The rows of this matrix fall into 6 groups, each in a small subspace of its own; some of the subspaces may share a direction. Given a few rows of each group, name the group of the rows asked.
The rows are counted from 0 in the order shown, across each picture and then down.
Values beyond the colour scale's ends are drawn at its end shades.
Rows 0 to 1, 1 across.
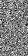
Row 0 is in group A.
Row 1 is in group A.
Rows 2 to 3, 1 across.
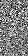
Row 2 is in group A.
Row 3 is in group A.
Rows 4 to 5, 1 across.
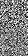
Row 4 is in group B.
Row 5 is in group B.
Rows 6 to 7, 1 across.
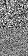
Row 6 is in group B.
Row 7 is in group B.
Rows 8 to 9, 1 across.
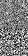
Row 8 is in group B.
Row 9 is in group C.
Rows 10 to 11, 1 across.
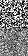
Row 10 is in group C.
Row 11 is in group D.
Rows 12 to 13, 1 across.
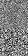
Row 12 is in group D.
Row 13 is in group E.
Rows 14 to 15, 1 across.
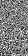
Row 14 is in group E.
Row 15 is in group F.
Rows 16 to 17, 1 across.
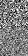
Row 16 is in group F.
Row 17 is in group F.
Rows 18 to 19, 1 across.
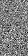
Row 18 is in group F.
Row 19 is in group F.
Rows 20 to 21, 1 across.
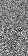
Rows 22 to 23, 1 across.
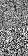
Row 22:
A
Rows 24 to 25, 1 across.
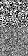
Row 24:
A
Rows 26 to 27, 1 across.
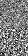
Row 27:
F
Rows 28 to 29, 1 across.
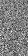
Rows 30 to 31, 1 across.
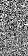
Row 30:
A
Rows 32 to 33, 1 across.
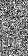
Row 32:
B
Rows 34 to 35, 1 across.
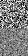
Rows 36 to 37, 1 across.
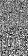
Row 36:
F
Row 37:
C
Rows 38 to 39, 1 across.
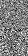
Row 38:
E
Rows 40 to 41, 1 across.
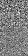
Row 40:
C
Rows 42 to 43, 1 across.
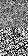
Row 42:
B
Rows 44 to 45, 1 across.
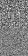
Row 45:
C
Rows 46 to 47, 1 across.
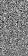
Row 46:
F
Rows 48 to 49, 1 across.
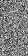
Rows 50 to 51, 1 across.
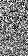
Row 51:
B
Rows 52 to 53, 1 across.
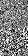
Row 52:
A
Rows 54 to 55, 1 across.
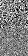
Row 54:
F
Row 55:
F
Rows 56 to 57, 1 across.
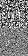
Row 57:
E
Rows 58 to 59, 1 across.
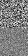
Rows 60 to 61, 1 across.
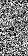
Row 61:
A
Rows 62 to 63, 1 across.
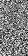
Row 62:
D
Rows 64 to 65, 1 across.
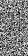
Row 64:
C
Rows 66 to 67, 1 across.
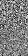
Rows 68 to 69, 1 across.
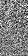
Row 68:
B
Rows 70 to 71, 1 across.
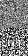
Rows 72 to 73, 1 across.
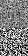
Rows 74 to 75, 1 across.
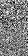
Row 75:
B
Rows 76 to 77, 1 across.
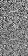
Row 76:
D
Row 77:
D
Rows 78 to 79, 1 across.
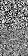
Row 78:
E
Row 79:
D
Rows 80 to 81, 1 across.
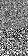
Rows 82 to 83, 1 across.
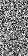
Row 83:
D
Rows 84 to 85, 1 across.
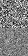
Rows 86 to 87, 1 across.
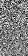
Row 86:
D
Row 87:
F
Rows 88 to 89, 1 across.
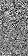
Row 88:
B
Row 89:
F
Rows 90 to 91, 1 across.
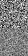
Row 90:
F
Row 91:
E
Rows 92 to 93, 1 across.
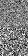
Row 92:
F
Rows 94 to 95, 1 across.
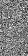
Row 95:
A
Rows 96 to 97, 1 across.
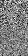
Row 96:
D
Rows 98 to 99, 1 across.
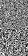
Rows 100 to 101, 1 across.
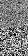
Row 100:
A
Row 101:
A
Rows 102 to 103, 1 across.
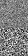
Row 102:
B
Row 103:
E
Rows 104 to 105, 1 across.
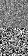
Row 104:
B
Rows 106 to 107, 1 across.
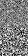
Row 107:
F
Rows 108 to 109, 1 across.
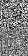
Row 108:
C
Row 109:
C
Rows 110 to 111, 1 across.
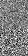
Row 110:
D
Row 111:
E
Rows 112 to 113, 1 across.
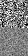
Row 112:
A
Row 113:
E
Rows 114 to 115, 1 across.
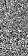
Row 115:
A
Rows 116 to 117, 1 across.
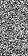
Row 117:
F
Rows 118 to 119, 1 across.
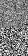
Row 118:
A
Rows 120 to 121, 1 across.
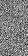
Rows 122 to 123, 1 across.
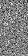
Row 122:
B
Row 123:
E
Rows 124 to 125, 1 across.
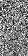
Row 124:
F
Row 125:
D
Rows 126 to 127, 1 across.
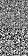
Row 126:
C
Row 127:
C
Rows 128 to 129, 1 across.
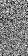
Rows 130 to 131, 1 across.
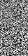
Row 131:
C
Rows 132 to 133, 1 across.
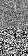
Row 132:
A
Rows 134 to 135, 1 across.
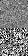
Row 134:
A
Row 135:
B
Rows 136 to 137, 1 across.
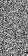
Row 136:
D
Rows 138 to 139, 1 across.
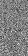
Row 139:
D
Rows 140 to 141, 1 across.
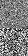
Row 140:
E
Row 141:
D
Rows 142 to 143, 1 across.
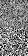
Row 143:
F
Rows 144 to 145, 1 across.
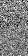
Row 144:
F
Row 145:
D
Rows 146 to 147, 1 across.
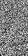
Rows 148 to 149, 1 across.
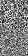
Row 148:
E
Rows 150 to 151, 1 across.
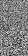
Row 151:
C
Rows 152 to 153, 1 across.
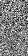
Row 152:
F
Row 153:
D
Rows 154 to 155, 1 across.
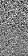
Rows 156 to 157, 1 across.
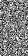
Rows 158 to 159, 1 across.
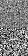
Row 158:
C
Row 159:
D
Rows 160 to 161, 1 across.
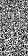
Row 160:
C
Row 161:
E
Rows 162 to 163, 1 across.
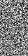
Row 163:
C
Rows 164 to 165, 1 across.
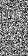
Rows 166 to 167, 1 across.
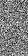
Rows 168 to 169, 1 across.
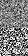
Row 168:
C
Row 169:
F
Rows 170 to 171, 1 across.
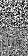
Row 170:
C
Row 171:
C
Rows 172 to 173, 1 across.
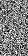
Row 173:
F
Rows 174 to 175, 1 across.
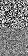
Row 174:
E
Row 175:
F
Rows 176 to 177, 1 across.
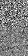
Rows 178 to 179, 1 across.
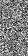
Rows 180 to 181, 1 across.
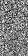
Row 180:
E
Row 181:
D
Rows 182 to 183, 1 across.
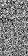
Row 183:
E
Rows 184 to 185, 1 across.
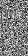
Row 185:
E
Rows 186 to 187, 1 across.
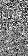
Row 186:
C
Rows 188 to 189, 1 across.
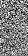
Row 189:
A
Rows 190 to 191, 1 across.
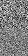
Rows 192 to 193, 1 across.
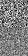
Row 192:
E
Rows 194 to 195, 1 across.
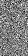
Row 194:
D
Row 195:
F
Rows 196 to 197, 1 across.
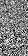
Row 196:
B
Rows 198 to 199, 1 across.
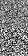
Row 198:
E
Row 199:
E
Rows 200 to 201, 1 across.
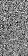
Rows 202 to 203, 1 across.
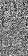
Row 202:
A
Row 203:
C
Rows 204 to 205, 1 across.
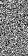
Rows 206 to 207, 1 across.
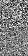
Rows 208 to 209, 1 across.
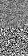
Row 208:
A
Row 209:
E
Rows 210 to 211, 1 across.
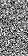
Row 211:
E
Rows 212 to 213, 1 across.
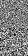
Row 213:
A
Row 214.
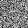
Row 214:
D
